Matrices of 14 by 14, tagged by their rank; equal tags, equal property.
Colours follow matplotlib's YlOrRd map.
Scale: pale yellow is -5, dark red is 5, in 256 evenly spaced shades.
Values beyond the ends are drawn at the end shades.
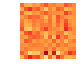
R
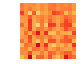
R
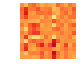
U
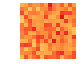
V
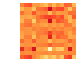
R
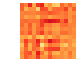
U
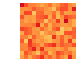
V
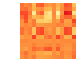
R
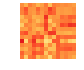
U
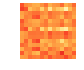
R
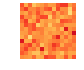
V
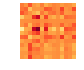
R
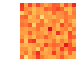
V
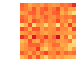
U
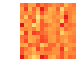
U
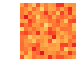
V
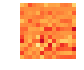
U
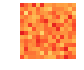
V
